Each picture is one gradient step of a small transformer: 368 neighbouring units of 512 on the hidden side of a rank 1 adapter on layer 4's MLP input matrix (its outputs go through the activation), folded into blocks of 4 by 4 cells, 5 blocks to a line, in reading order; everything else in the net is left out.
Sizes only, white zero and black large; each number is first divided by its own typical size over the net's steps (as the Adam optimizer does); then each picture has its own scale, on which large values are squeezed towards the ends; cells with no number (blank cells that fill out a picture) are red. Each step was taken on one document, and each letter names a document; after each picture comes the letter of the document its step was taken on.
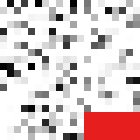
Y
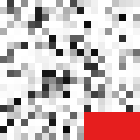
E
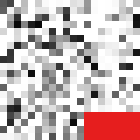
E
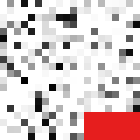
Y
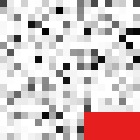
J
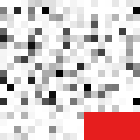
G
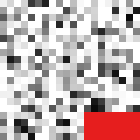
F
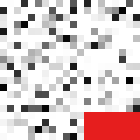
Y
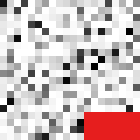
J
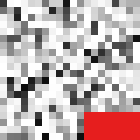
F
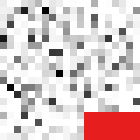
G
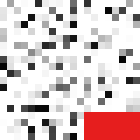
Y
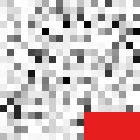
J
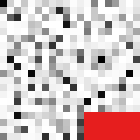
J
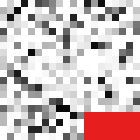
Y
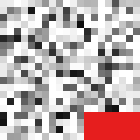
F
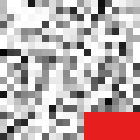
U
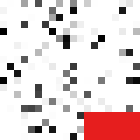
Y
